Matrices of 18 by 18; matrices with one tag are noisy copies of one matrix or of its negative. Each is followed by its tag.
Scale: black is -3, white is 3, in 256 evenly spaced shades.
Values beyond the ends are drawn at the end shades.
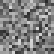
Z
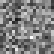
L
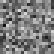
L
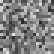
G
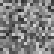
G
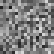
Z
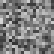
L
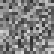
Z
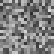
G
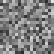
Z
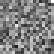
Z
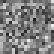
L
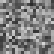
L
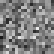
L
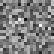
G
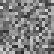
Z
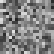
L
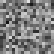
L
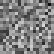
Z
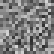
Z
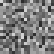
G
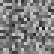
G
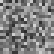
G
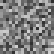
Z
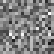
Z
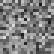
G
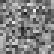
L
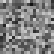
L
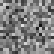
G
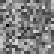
L
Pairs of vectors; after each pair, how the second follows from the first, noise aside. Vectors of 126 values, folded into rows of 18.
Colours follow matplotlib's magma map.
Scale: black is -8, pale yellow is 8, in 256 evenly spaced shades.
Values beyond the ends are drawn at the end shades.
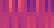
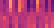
scaled up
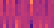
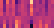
scaled up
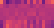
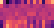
scaled up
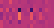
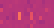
partly zeroed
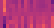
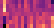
scaled up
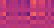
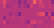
partly zeroed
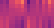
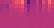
partly zeroed
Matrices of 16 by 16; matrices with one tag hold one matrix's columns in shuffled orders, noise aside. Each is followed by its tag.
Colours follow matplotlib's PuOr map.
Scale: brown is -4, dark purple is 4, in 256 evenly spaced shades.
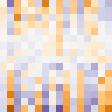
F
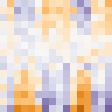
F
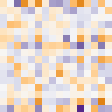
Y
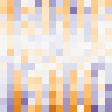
F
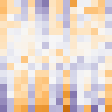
F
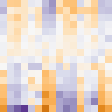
F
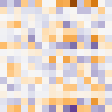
Y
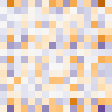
Y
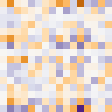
Y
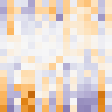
F
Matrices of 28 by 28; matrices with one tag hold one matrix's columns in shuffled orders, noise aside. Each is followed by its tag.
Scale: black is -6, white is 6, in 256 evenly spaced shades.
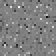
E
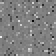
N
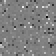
E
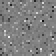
N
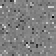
E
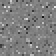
E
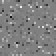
E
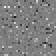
E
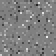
N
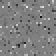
E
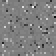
E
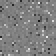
N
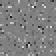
E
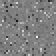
N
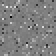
E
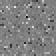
E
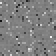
N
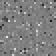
N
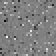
N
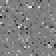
E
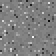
N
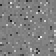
N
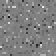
E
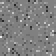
N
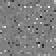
E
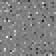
N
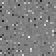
N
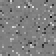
E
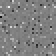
E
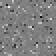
E
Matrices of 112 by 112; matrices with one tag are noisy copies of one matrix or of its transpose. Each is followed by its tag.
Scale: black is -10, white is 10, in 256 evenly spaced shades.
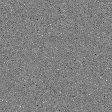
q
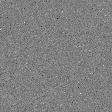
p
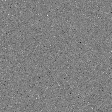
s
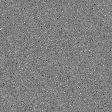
p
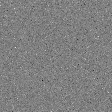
s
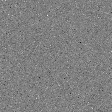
s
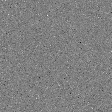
s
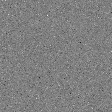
s
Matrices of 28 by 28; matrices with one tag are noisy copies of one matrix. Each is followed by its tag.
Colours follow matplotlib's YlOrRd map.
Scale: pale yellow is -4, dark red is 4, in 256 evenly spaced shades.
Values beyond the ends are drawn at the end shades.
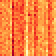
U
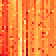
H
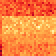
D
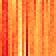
H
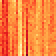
H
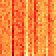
U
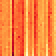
U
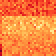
D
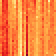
H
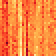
H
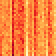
U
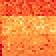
D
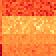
D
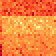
D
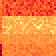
D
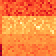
D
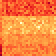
D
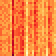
U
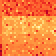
D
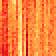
H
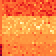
D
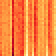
U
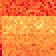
D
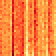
U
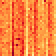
U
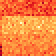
D
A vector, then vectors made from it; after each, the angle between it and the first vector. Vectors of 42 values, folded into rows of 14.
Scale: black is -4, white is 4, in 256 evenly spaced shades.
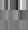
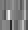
orthogonal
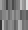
partly aligned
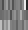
orthogonal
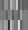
partly opposed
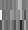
orthogonal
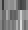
partly opposed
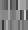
partly aligned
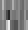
orthogonal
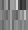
nearly opposite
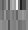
nearly opposite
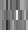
partly aligned
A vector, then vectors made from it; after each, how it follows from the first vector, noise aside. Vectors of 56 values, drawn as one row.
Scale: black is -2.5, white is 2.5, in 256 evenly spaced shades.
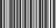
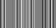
partly zeroed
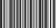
copied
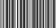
wrapped around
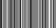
partly zeroed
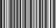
copied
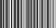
wrapped around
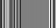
partly zeroed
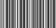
wrapped around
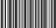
reversed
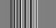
partly zeroed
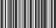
reversed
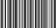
reversed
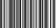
copied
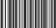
reversed
